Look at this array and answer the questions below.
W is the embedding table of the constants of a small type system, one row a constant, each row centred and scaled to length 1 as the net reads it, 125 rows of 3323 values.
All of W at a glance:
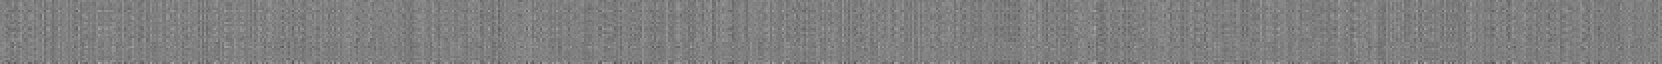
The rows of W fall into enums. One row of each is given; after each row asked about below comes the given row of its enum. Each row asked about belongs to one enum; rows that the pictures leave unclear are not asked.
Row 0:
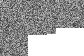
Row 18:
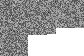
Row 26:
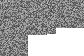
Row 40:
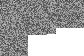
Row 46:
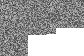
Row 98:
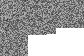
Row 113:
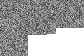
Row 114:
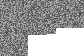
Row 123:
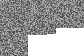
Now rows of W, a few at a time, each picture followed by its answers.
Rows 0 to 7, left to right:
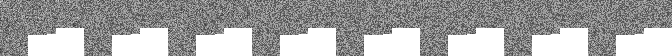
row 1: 40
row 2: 113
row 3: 114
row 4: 123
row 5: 26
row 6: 40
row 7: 114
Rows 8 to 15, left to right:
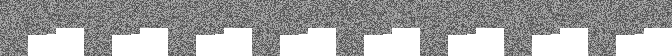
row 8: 40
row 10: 26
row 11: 114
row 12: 18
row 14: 40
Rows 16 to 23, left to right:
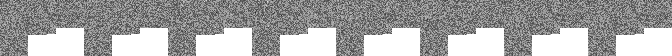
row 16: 40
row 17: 26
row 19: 18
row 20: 46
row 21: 98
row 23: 40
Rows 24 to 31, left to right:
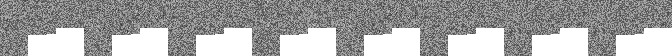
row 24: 98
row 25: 113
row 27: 18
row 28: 113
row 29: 26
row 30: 114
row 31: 114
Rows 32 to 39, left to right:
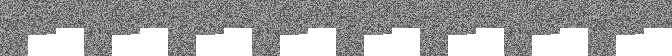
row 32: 98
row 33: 114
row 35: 114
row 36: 26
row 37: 26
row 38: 114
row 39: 98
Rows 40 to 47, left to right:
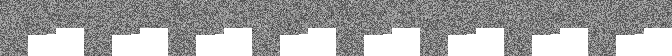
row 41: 26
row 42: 18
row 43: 113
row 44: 18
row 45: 98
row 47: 114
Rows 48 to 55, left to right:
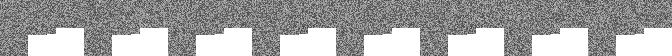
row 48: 26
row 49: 18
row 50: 114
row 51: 123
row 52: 114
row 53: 123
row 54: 46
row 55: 40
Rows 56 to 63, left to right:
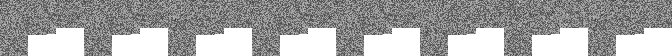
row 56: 40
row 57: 40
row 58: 98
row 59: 40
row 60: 40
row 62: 18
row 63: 98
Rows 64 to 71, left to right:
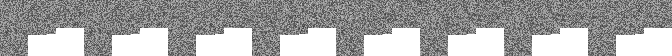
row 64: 114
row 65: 114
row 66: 26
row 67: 123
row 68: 46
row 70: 40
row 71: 26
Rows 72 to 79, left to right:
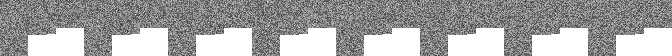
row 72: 40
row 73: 113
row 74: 123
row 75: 18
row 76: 46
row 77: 123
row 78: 26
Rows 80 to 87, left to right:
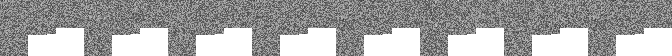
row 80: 26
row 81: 46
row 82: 114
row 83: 26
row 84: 98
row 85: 18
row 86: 123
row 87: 98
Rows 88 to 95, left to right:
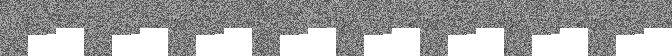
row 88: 40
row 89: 26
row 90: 98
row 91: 18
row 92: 0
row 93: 98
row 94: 0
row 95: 98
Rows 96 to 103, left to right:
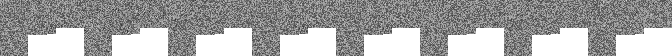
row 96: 123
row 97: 113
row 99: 123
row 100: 123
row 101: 114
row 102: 98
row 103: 18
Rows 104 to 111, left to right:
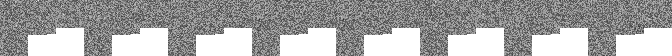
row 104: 18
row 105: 46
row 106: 26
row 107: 98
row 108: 98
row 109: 18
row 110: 40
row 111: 123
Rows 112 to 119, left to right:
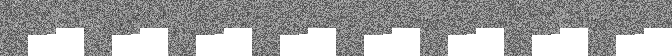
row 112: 18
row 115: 26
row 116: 26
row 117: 98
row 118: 18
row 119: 98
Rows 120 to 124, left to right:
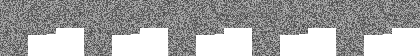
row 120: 114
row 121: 114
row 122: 40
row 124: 40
